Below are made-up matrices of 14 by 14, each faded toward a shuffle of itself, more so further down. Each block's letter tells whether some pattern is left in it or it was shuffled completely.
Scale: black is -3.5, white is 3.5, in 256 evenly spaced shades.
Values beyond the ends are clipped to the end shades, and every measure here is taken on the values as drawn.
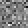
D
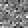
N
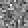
N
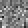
N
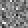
D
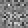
D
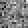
N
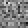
D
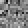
D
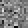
D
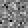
N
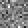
N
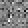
D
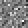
N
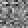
D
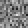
D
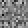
D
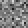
D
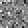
N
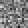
N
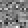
D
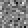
N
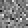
N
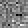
D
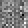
D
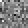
D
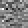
D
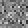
D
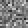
N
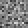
N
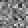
D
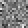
N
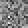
N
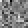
D
